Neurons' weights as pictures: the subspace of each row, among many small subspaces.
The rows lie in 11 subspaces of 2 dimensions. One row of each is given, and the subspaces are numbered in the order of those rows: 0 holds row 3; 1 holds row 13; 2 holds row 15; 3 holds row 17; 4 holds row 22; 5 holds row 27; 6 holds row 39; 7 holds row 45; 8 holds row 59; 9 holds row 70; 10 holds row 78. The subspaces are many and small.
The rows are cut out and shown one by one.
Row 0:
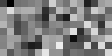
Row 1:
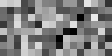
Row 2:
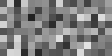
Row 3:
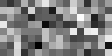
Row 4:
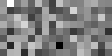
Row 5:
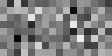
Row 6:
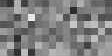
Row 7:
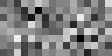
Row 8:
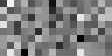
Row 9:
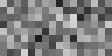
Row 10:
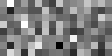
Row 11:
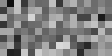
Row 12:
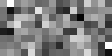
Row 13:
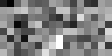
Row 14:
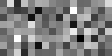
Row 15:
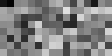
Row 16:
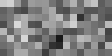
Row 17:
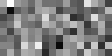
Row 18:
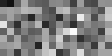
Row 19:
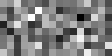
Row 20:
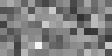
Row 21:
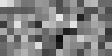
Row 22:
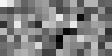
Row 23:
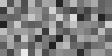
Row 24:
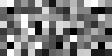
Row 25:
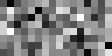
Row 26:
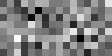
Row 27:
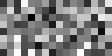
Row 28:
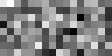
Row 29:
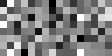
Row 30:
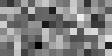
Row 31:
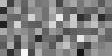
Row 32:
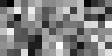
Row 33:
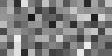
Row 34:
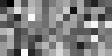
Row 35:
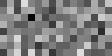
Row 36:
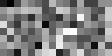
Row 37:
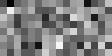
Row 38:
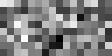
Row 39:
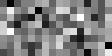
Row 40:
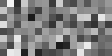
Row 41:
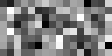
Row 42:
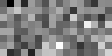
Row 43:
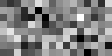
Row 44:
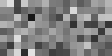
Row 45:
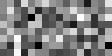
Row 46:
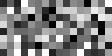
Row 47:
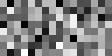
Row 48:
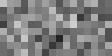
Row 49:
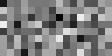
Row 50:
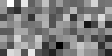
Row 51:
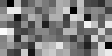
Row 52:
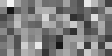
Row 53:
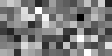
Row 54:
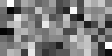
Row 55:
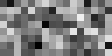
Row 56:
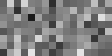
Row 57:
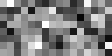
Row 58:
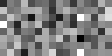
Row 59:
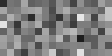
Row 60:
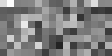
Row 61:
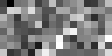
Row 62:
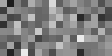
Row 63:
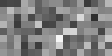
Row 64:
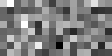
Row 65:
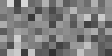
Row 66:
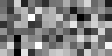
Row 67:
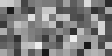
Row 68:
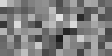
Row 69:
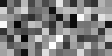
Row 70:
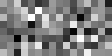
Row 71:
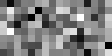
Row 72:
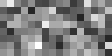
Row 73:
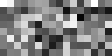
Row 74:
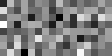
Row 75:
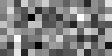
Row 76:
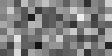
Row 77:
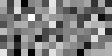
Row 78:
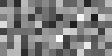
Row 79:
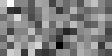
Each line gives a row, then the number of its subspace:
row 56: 5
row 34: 0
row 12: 6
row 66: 7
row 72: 0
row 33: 3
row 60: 2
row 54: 6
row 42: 3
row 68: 4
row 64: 2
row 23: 1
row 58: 8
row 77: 5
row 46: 5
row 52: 3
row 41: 7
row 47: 2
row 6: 7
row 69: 1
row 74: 4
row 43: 9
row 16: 1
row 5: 9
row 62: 8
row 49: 4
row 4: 1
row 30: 0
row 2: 10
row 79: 4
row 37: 3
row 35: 5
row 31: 4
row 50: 3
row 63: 10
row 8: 8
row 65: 3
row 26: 9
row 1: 10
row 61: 10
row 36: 8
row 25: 6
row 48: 1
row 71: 6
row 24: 2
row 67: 5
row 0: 5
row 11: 10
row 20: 0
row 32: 0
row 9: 2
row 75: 7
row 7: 9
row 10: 2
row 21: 4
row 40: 10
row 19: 6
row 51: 6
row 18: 8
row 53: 9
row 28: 8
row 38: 1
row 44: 7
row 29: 8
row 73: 2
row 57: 0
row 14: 9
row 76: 7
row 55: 0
